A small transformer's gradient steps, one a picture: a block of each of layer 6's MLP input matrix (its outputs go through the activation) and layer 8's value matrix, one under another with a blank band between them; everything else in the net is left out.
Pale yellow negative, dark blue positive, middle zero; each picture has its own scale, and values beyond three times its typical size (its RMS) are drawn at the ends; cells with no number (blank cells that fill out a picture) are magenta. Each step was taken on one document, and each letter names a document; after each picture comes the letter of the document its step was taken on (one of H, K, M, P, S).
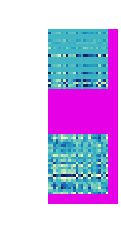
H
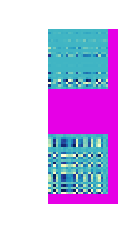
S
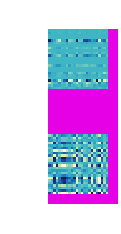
S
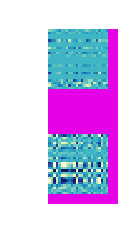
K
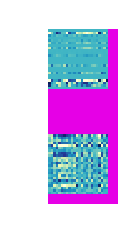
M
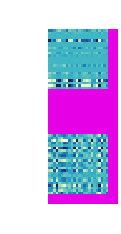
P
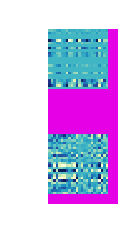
P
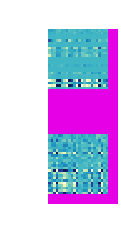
P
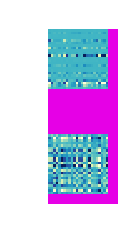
H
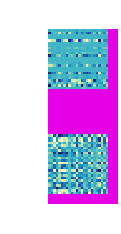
K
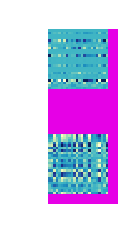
H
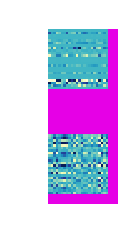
M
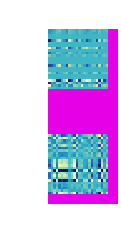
P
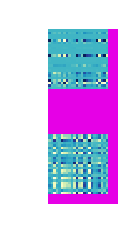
H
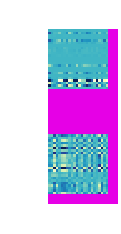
S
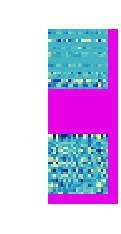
K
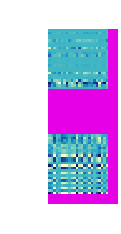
S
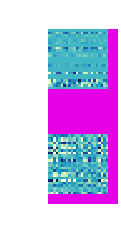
M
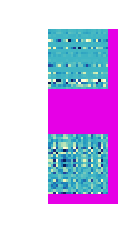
K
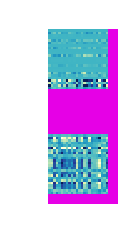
H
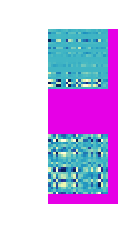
P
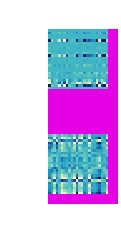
H
